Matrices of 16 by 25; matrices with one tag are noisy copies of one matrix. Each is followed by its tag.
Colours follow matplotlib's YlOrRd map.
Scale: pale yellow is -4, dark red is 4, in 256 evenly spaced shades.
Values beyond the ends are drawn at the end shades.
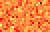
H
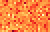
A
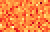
H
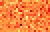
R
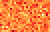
A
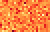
A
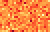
A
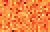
A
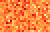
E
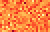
A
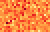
E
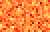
H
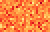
H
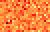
E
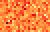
E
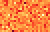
A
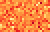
H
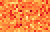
R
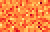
H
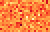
R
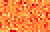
A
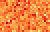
E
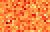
E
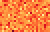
A
